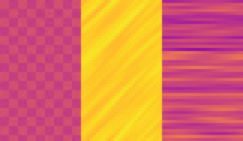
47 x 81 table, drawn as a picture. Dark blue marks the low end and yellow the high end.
It is made of 1 by 3 panels. Panel 1,1: middling, checkered, faint in contrast. Panel 1,2: very high, slanting up to the right, faint in contrast. Panel 1,3: middling, streaked across.
